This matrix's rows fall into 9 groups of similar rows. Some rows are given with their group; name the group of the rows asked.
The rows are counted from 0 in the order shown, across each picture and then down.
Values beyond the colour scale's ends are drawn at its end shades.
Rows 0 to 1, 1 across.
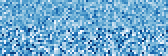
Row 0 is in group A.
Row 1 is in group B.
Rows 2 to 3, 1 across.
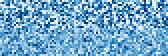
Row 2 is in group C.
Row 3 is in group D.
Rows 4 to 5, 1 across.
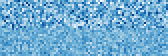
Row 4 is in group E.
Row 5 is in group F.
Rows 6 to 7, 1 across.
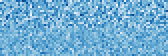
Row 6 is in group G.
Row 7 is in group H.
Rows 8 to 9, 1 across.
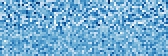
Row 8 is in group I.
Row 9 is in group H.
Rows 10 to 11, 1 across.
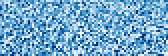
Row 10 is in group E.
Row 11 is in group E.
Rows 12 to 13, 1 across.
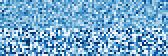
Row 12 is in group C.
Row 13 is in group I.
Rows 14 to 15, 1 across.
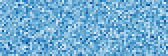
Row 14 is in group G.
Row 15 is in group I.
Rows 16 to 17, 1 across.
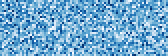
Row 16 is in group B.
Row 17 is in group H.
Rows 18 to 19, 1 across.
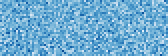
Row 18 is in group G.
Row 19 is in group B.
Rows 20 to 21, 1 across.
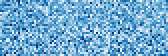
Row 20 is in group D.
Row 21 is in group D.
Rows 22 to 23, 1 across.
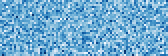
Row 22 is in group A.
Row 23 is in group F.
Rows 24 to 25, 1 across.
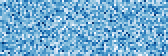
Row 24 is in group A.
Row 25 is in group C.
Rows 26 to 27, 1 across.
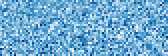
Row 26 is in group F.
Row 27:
H
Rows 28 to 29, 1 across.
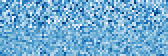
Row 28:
A
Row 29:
F
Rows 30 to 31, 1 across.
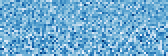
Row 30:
E
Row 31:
H
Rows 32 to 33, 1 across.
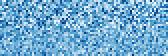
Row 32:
A
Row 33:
E
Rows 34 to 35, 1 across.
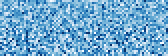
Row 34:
H
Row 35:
B
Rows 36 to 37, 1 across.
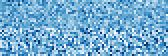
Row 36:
D
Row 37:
I
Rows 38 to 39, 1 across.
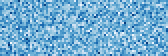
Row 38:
E
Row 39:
I
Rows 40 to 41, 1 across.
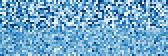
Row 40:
B
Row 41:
A
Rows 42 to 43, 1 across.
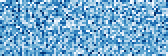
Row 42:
A
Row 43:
E
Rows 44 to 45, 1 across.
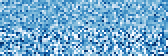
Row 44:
C
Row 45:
C
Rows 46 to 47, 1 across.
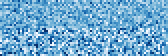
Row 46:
D
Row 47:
D
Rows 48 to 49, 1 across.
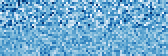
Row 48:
D
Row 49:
F
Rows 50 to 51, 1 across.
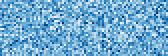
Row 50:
C
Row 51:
H
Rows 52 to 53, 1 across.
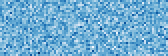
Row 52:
E
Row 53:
G
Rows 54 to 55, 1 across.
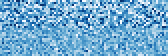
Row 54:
D
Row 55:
C
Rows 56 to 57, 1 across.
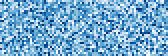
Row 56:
H
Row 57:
G
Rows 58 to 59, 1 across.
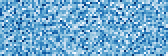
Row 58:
E
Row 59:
E
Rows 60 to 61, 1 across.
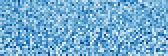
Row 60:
D
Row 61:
G
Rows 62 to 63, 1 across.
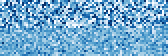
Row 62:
A
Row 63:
C
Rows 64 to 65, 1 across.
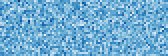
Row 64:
E
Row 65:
F
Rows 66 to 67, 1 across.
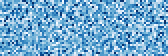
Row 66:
G
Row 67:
C
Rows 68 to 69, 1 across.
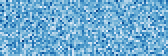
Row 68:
B
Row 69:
H
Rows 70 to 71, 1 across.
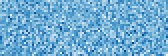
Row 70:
I
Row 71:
E
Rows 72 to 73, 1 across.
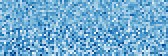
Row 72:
G
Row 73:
B
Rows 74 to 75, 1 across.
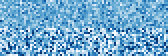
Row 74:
H
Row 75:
I
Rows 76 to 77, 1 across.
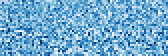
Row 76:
I
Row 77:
C
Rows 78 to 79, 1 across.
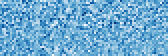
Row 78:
F
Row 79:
B
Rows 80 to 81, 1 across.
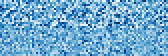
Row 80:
F
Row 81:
F
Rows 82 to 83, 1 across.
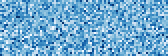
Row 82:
B
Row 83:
H
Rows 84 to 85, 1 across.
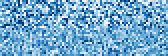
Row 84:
D
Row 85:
F
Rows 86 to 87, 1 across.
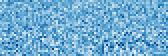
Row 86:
C
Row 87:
C
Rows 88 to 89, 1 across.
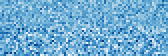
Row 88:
C
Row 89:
D
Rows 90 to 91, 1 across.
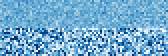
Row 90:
G
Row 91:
D
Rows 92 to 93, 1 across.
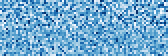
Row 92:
G
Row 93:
B
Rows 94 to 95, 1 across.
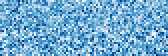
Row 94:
D
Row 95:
H
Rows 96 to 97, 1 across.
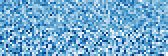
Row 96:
D
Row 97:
E
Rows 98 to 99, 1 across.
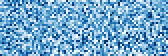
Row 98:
D
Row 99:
C
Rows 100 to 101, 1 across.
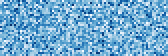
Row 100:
D
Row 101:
H
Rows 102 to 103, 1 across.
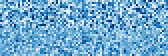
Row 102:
H
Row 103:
F
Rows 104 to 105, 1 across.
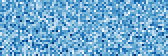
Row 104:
B
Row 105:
H
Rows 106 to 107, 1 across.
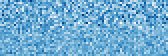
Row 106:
C
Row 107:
D
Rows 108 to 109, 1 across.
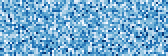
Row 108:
I
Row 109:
H
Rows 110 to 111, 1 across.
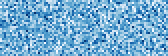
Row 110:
I
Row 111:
G
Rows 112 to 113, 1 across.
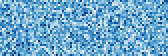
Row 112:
F
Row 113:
B
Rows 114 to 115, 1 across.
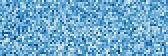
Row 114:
B
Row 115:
D
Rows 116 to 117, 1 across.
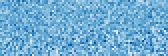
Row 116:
D
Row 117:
G
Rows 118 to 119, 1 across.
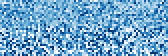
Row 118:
F
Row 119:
B
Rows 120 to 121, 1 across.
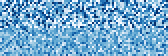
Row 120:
A
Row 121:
G
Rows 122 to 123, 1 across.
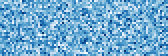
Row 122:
F
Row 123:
F
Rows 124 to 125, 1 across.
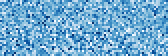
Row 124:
A
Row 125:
B
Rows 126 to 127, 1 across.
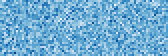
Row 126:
A
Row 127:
B
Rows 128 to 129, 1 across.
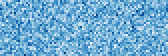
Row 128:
E
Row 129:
D
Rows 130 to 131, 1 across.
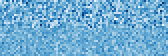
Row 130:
F
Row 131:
C
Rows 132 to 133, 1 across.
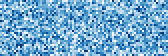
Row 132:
H
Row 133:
C
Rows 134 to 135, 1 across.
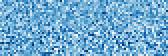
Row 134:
G
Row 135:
C
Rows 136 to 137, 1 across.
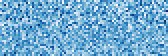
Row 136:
G
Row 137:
B
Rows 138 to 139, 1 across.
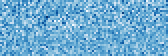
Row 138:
A
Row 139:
B
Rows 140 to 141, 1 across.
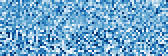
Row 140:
A
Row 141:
B
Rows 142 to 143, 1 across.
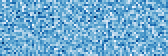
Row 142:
B
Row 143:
C
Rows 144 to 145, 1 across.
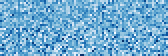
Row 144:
H
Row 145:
A
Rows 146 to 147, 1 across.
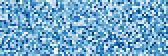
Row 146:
I
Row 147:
C
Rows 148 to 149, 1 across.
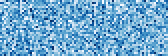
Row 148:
H
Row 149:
B
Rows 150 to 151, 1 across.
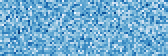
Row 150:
G
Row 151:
D
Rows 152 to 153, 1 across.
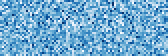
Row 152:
A
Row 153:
H
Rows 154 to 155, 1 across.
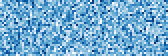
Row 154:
G
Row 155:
A
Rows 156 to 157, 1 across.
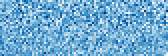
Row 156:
G
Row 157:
E
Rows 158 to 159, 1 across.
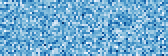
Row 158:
F
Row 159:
F
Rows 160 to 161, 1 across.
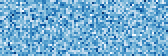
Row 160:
H
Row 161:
I
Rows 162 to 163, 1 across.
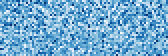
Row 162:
D
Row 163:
H
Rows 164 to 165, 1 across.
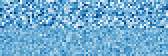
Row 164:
E
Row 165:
F
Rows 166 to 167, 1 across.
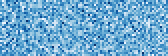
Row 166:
B
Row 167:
B
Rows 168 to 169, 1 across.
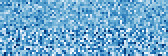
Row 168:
D
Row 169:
B
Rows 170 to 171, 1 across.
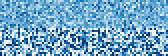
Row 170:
B
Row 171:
H
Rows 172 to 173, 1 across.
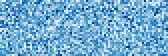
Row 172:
A
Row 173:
I
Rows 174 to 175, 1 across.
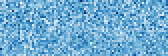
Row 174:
B
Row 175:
H
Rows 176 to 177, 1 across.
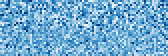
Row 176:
C
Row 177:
G
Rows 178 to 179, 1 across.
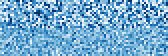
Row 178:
I
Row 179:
G
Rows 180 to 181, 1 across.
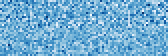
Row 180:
G
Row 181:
I
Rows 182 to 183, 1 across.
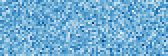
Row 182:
A
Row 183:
H
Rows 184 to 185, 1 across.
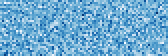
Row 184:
F
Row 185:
B
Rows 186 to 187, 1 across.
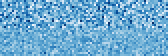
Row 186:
B
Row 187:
F
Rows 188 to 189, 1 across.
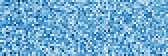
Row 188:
D
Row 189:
B
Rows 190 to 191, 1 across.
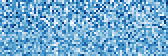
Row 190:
B
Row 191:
C
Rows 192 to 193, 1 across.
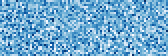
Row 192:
B
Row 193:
I
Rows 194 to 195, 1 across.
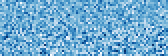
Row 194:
B
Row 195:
F
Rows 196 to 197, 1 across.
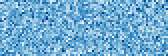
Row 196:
H
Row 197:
A
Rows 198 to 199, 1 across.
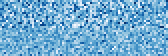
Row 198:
E
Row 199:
G
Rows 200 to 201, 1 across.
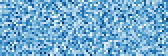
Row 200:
C
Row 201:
F
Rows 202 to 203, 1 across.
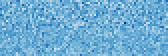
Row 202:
E
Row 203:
A
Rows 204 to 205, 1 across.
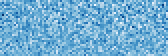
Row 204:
C
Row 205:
G
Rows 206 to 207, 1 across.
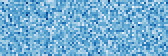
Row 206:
I
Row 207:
I
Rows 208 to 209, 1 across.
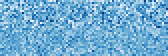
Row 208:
H
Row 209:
A
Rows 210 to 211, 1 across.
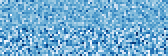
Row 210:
I
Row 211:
G
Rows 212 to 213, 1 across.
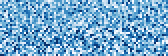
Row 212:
I
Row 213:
A
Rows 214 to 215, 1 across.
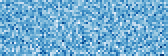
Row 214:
C
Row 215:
F
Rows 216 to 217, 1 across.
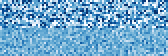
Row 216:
F
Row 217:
G
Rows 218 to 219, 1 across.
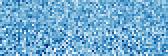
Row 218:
D
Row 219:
A
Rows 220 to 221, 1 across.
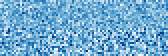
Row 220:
H
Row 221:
C
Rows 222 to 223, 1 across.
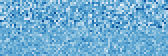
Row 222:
H
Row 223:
D
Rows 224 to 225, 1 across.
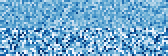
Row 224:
A
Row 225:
A
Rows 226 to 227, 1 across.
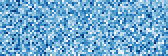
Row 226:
D
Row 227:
A
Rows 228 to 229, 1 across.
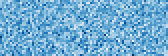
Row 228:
E
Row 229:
E
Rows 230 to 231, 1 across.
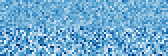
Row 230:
A
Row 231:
B
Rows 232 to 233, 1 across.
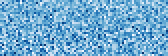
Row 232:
I
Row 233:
B
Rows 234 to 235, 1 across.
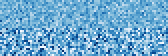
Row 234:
G
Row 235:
B
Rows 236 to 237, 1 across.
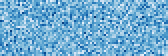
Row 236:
H
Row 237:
E
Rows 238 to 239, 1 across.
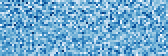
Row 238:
D
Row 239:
F
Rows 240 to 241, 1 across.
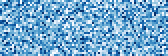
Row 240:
A
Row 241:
F
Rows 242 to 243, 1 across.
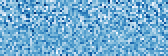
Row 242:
I
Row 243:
G
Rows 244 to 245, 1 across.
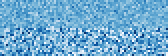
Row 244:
B
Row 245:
E
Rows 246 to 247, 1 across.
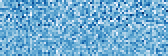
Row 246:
G
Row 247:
G
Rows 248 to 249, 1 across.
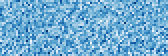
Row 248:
E
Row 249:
G
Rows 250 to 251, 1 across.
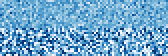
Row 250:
E
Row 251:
B
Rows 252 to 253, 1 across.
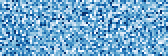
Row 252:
F
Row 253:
B
